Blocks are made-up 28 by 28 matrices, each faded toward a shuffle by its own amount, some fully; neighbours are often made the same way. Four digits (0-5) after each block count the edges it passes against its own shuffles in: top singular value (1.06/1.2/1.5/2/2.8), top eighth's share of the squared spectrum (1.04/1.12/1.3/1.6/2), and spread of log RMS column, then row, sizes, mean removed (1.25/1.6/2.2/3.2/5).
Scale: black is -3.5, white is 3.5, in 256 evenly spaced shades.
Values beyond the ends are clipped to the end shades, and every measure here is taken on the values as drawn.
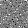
0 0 0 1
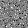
0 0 0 0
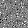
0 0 0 0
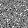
0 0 0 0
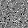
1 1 0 0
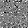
1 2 0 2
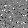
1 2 0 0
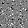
2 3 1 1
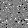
2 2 0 0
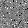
0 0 1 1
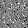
2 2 0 0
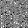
3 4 0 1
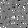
2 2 0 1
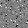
2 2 1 0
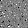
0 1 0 0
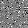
2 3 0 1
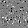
2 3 0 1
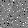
0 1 1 0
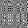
4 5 2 3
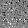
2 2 0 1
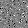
0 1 0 0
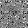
1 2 1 1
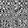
3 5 2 2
